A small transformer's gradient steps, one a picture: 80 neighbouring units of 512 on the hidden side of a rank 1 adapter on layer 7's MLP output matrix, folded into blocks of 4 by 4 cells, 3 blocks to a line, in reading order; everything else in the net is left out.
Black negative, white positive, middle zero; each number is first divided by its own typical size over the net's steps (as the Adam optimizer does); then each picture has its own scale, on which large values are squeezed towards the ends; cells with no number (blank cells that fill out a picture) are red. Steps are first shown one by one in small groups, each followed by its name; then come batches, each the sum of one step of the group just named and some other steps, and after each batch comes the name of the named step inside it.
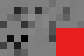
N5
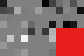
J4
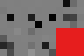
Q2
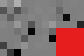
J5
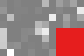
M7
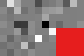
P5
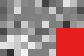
J4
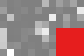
M7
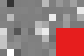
M7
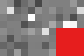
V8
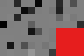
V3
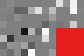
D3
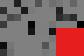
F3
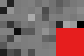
V8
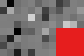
V8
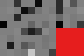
V3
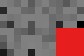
F3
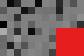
V3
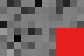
V3
